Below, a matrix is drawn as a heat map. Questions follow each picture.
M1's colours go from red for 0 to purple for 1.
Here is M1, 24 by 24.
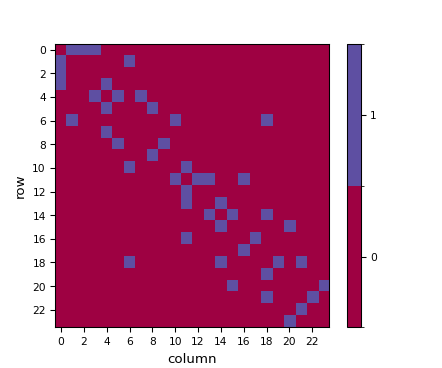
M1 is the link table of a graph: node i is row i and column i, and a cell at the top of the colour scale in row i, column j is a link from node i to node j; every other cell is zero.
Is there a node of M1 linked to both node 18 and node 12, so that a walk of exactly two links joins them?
no
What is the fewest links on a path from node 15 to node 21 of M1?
3
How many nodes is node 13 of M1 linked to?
2
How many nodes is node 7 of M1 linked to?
1
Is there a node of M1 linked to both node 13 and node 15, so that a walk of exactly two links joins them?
yes
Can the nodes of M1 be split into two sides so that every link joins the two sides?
yes
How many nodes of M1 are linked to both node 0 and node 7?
0
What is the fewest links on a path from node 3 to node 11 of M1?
5
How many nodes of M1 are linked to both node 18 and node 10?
1
